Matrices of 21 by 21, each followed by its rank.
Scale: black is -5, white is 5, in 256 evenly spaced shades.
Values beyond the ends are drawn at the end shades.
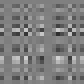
one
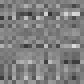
two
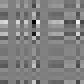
one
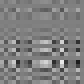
one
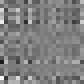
two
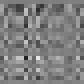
two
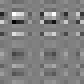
one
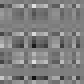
one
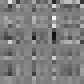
two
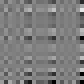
one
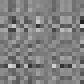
two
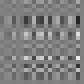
one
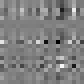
two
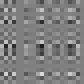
one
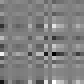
one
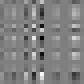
one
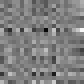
two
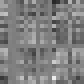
two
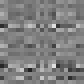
two
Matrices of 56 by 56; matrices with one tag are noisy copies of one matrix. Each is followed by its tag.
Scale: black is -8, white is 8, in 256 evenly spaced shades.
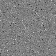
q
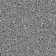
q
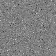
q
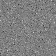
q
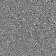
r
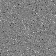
q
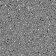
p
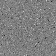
r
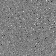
r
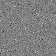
q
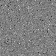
p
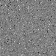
p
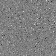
r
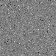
p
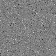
q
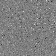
r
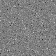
q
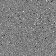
r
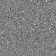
r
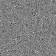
q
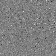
r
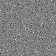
q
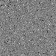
p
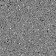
p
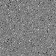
p
